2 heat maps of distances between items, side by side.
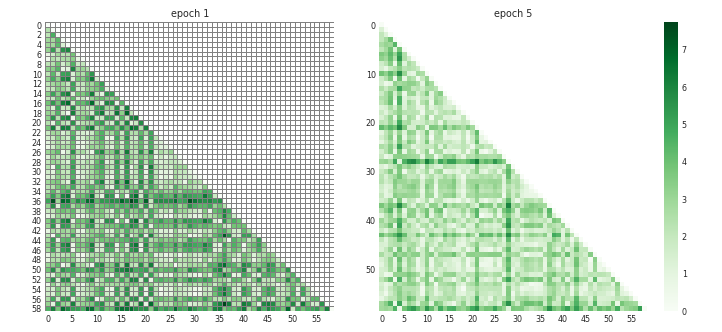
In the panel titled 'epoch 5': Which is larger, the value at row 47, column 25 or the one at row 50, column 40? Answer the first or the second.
the first
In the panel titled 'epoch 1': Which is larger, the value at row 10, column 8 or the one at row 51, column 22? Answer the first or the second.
the first
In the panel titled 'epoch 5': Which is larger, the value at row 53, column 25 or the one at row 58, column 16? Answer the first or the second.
the second
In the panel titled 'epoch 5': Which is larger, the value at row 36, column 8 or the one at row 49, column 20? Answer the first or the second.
the second
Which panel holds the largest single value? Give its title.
epoch 1
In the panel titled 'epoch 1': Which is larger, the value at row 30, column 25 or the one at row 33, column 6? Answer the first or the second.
the second
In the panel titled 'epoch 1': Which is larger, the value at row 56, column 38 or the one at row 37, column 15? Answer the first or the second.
the second
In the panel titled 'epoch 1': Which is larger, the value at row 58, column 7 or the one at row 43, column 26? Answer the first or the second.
the first
